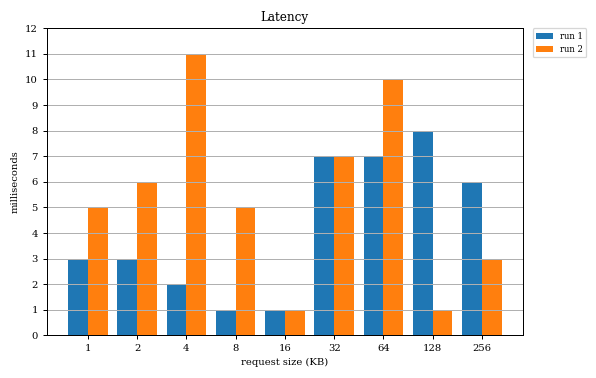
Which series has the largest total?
run 2
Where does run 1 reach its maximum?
128
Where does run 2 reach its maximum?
4
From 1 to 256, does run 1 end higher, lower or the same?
higher
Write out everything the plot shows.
Title: Latency
x-axis: request size (KB), ticks 1 2 4 8 16 32 64 128 256
y-axis: milliseconds, ticks 0 1 2 3 4 5 6 7 8 9 10 11 12
Legend: run 1, run 2
Values:
run 1: 3 3 2 1 1 7 7 8 6
run 2: 5 6 11 5 1 7 10 1 3
